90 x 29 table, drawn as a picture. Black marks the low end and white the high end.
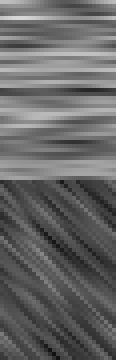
The table splits into 2 rows of 1 panel. Panel 1,1: middling, streaked across, strong in contrast. Panel 2,1: low, slanting down to the right.
